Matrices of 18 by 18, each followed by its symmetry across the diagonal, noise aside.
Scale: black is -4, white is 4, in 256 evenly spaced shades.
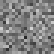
neither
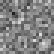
symmetric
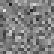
antisymmetric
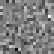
antisymmetric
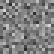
antisymmetric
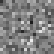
symmetric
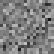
symmetric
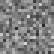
antisymmetric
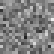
neither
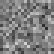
antisymmetric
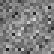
symmetric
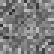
symmetric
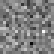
antisymmetric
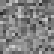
neither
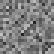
symmetric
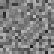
symmetric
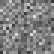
symmetric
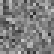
neither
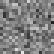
antisymmetric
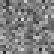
neither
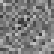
symmetric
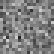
neither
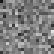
neither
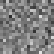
neither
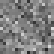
antisymmetric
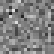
antisymmetric
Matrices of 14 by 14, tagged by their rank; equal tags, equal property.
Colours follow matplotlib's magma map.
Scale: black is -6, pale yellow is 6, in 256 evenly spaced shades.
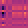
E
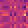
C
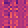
C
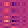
E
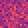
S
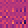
C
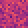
S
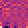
C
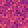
S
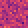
S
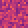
S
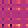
E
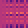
E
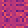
C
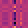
E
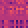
C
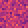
S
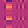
E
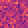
S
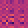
C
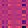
E
